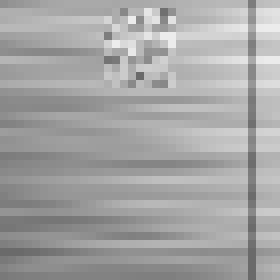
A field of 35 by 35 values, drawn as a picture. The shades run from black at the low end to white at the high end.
Odd patch: rougher, in the top middle. Roughest part: top middle. Ninth with the highest average: top right. Ninth with the lowest average: bottom left. Calmest part: middle left. Slope: up to the top right. Odd lines: column 32. Mirror symmetry: none.
